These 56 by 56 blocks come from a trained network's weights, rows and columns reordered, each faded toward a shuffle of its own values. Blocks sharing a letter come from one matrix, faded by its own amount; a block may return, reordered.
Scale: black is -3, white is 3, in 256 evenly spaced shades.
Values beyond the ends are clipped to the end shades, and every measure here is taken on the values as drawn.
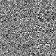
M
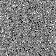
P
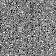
P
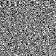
M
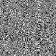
M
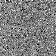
P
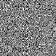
M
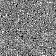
P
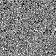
P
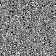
P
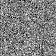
P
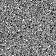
P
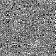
M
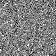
P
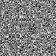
M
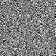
M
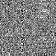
M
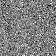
P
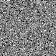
P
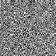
M
